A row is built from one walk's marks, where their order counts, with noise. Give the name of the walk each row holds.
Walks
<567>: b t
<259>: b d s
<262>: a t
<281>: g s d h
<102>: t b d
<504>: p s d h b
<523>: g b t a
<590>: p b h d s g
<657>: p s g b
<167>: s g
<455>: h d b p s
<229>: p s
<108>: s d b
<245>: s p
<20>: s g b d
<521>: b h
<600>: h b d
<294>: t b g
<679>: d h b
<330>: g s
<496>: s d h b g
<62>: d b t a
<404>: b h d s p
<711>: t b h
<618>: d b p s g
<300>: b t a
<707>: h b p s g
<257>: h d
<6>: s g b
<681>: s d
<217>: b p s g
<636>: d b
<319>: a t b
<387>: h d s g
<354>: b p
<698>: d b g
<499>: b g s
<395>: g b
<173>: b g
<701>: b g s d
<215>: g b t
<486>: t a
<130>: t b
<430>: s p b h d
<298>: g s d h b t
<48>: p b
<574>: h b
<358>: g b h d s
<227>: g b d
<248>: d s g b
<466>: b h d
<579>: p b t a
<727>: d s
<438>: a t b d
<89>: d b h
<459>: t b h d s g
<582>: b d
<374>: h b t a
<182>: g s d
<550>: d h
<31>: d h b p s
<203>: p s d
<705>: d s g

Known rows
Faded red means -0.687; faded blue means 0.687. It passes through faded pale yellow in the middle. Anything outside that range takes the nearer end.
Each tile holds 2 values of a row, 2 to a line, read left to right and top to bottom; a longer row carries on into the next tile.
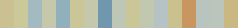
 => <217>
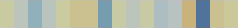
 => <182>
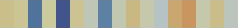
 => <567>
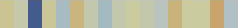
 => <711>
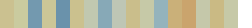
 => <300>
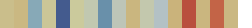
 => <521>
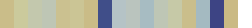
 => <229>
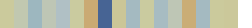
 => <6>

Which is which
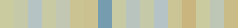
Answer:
<430>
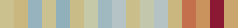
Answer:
<574>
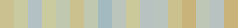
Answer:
<590>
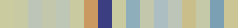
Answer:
<245>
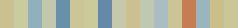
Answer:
<499>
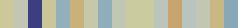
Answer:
<130>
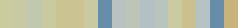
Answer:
<203>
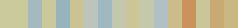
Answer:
<404>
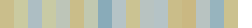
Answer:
<579>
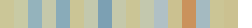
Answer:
<701>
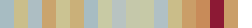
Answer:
<257>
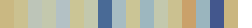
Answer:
<48>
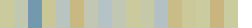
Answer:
<459>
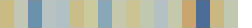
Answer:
<215>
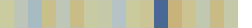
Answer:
<438>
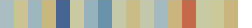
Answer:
<582>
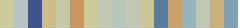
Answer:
<486>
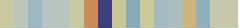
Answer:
<167>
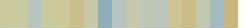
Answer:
<504>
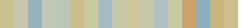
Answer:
<358>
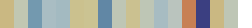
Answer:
<395>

